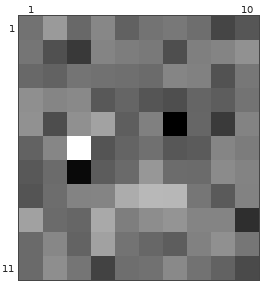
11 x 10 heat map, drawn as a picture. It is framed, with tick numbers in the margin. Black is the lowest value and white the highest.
Odd patch: rougher, in the middle left. Calmest part: top middle. Slope: none. Roughest part: middle left.
